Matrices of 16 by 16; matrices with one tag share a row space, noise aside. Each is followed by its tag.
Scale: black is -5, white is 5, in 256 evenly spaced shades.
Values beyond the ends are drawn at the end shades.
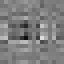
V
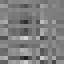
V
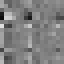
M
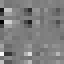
M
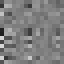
M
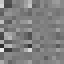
M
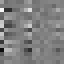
M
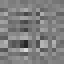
V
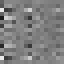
M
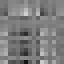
V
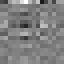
V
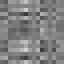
V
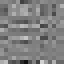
V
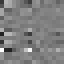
M
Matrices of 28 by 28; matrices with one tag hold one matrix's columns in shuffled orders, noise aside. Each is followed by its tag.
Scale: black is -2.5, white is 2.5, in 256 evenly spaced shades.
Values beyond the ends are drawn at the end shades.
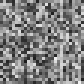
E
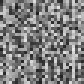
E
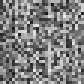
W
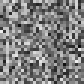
W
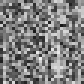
E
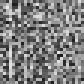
E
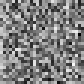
W
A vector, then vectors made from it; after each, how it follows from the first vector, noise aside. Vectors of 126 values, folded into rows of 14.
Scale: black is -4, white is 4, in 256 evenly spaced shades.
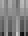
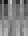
reversed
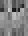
wrapped around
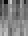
reversed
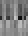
wrapped around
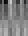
reversed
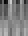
reversed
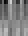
reversed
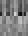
wrapped around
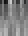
reversed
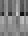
wrapped around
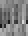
wrapped around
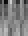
reversed
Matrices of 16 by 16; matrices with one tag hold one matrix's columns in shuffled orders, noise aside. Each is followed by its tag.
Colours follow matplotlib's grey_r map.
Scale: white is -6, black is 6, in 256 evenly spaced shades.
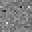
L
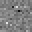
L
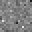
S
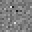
L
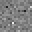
L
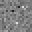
L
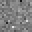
S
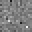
S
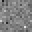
S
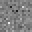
L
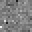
S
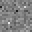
L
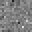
S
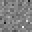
S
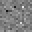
L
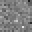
S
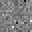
S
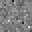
S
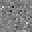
L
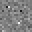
L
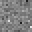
S
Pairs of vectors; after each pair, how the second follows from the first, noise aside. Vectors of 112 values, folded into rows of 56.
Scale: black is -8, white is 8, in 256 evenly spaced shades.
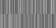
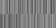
negated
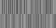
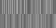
negated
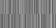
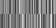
scaled up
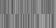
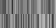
scaled up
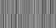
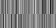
scaled up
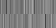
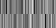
scaled up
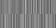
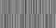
negated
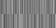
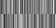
scaled up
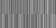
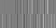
partly zeroed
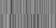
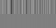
partly zeroed
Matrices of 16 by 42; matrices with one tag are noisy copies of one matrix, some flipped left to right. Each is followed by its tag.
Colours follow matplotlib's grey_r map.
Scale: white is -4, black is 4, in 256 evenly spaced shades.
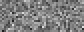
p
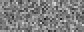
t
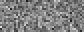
p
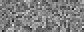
p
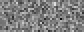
t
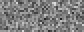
t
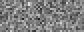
t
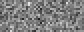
t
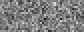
t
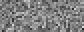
p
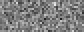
t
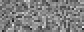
p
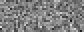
p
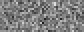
t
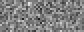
t
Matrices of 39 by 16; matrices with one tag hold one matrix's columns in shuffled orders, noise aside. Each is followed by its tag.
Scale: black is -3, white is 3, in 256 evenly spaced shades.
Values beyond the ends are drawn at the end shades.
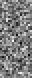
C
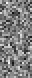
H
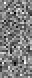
H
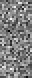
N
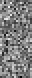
N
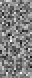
C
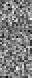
N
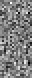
H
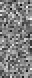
N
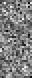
N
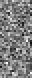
C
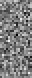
C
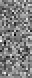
C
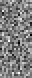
C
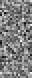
C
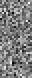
H
